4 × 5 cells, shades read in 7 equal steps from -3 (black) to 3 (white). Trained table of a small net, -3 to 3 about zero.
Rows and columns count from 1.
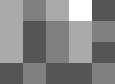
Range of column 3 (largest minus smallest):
2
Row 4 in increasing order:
-1 -1 -1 0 0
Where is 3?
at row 1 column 4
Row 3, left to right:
1 -1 0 1 -1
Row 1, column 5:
-1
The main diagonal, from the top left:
1 -1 0 -1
